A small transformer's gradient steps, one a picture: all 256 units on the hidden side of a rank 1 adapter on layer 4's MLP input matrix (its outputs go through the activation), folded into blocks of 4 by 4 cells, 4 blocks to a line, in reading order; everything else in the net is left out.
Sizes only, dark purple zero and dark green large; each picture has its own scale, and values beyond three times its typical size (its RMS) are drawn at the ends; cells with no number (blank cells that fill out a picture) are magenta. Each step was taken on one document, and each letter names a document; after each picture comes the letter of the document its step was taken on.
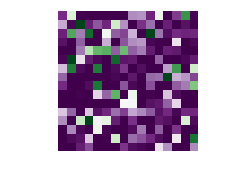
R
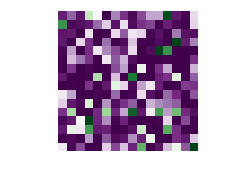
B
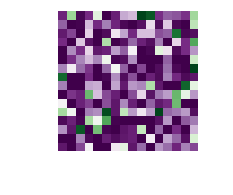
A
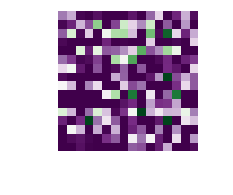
R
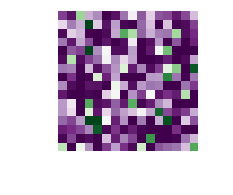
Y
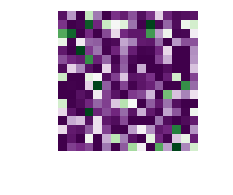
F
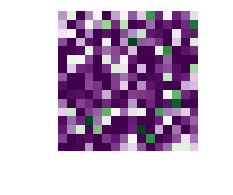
A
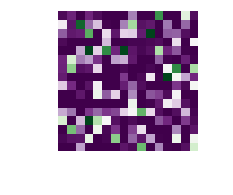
R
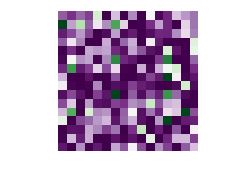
Y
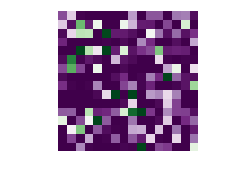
R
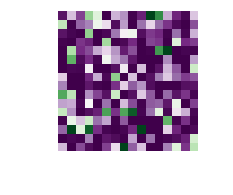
B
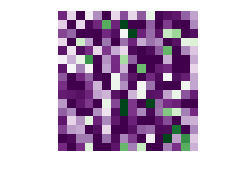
A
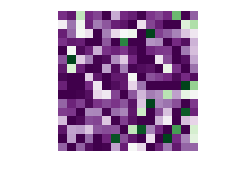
Y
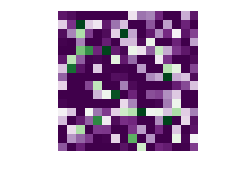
R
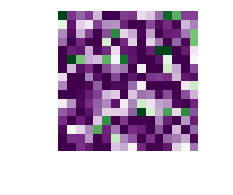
Y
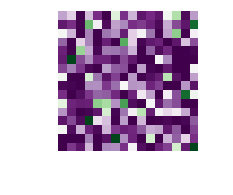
F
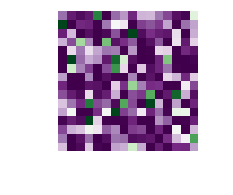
B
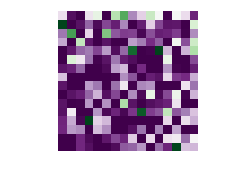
A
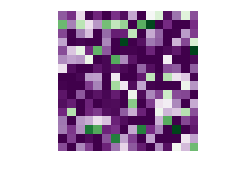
Y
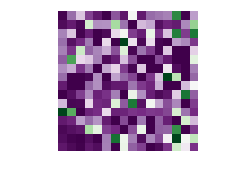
F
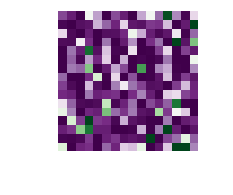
B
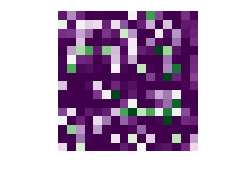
R
